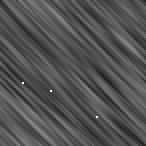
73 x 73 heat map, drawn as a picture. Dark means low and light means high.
No single row or column stands out from its neighbours. On average the colour sits 30% of the way up the scale. A few values lie far out on both sides of the bulk. The grain runs diagonally down to the right. Three lone cells stand out, each far higher than its neighbours.
